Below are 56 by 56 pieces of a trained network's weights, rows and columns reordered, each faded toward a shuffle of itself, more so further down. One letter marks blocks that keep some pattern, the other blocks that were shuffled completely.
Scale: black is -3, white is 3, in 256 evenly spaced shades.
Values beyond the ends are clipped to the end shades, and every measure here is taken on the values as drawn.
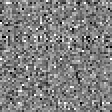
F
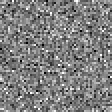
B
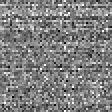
F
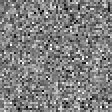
F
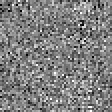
F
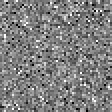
B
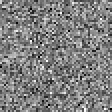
B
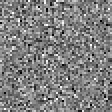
F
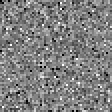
B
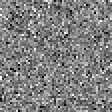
B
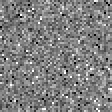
B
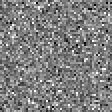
B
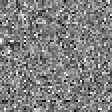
F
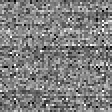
F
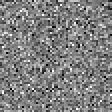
F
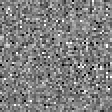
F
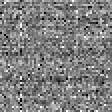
F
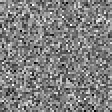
B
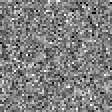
B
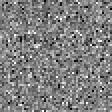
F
